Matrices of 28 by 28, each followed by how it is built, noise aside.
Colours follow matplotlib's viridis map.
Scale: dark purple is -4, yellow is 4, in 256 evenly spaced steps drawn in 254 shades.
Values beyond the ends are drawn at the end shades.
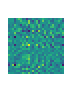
low rank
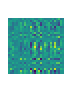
low rank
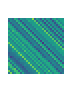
Toeplitz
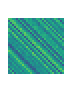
Toeplitz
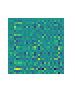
low rank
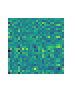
low rank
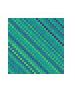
Toeplitz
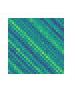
Toeplitz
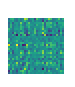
low rank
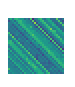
Toeplitz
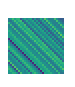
Toeplitz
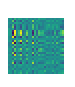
low rank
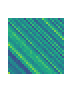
Toeplitz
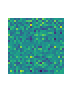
low rank
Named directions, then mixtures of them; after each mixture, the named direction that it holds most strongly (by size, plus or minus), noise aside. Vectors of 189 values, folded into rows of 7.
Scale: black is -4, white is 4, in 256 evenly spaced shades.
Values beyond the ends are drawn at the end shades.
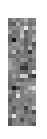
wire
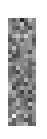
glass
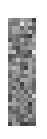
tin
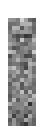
tin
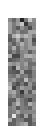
glass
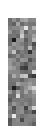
wire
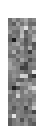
wire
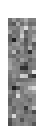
wire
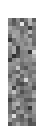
glass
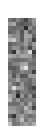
wire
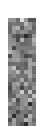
glass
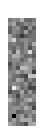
wire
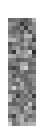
tin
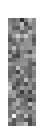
glass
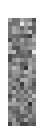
tin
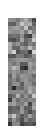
tin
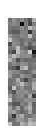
tin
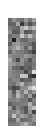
wire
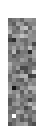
wire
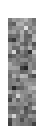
wire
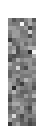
tin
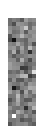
wire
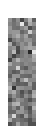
glass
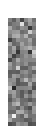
glass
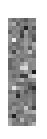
wire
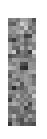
tin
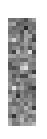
wire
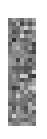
wire
